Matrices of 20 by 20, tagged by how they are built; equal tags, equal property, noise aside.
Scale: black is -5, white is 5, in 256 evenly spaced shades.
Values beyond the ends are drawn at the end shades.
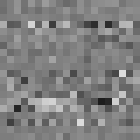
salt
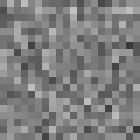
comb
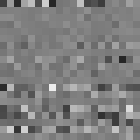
salt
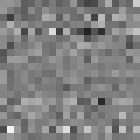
salt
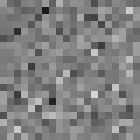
comb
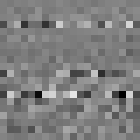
salt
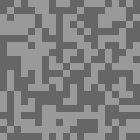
comb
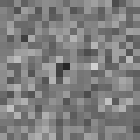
comb
